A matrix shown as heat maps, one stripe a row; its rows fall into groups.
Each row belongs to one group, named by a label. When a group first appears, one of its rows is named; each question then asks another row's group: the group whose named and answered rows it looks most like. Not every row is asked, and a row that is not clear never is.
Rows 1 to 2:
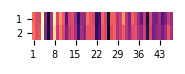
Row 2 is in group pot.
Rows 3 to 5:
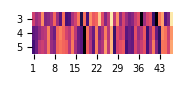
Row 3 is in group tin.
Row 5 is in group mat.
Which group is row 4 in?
mat
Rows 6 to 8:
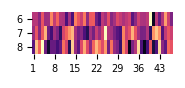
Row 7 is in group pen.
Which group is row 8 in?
tin
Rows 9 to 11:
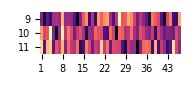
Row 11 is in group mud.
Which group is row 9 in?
tin
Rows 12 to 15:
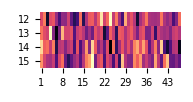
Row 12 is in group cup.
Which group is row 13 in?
pot
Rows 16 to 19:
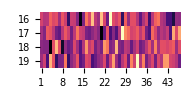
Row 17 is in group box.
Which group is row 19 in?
pen
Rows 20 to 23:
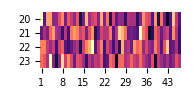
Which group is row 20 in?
mud
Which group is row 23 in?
pot
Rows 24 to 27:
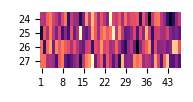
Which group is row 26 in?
mud
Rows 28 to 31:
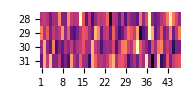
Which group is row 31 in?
tin
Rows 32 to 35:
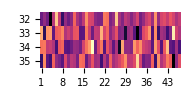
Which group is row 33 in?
mud
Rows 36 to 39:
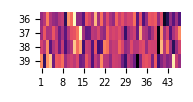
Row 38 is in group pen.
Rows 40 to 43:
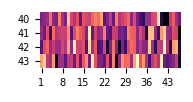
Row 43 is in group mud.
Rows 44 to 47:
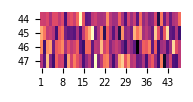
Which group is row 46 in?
mud
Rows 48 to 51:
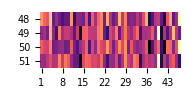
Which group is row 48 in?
tin
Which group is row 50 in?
tin
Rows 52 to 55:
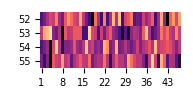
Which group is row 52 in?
mat
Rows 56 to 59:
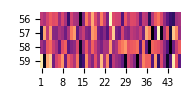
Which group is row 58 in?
box
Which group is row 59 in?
mud
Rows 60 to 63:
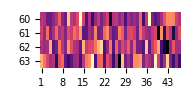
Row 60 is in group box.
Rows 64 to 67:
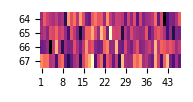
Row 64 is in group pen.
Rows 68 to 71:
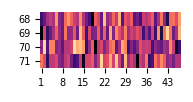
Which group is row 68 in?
mat
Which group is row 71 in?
cup
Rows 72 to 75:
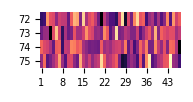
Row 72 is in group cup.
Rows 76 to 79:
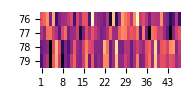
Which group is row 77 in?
box
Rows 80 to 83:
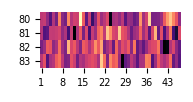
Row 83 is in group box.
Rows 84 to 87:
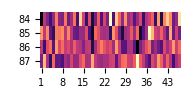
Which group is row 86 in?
mud
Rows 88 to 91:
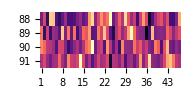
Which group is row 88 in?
cup
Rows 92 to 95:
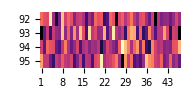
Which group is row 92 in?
pot
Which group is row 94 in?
box
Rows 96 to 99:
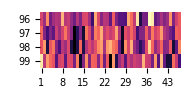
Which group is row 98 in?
cup
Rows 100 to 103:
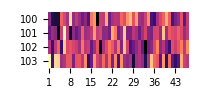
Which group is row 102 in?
mud
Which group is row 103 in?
mud
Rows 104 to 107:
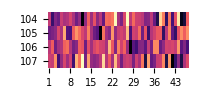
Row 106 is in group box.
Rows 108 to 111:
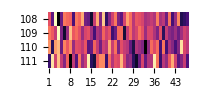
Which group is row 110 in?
mud
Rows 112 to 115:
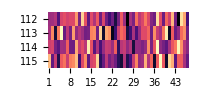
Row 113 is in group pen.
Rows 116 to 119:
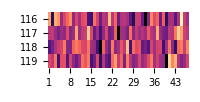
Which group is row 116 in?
mud
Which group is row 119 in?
pen
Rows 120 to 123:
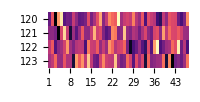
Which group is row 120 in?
cup
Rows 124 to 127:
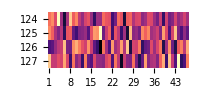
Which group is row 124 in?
pot
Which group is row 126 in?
mat
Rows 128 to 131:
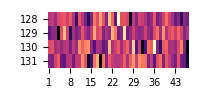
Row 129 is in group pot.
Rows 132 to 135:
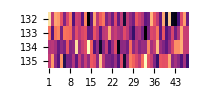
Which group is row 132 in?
mud
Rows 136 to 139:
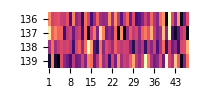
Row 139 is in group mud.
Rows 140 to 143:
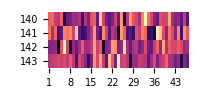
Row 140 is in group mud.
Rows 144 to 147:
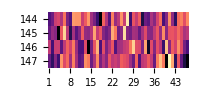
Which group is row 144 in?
mat
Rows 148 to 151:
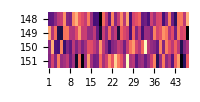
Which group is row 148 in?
mat
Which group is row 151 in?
tin
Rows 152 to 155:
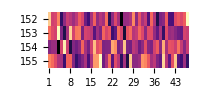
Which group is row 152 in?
tin
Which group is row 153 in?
pot
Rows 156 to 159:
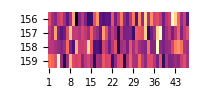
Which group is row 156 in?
pen
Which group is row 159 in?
pot
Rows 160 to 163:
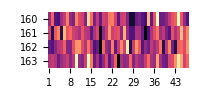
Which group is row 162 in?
mat
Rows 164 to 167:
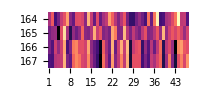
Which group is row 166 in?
mat
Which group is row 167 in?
mat
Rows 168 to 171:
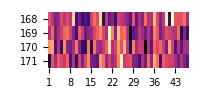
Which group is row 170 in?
cup
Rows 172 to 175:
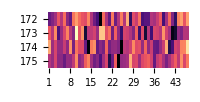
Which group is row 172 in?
mat
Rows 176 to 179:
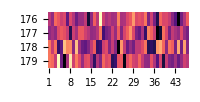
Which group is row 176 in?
box
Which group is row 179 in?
pot
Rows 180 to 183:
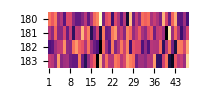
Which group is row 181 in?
pen
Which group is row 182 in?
mat
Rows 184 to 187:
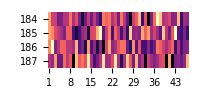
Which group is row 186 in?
cup
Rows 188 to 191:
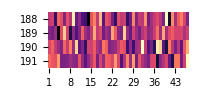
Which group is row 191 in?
tin
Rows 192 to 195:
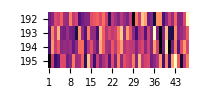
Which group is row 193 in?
tin
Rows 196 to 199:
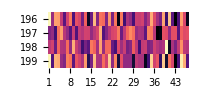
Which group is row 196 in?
mud
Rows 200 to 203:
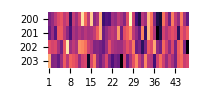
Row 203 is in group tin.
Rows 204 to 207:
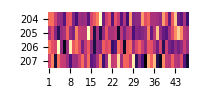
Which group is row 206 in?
pot
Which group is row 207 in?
cup
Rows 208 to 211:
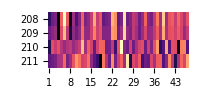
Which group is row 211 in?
mat
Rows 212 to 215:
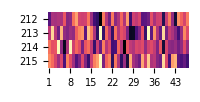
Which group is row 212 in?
mat
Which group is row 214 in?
pot
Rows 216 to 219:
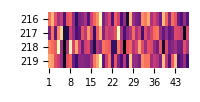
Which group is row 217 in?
cup
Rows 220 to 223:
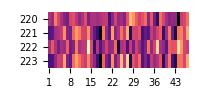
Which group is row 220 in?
box
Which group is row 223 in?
mat
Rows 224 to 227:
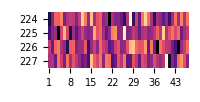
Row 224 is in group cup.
